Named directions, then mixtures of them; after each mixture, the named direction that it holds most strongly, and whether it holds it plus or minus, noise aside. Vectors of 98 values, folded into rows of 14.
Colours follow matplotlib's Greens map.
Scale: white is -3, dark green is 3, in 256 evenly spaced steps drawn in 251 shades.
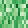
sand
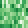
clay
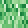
sand, minus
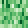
clay, minus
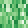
sand, plus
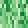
sand, minus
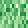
sand, minus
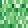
clay, plus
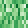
sand, plus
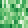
clay, plus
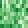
clay, plus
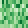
clay, minus
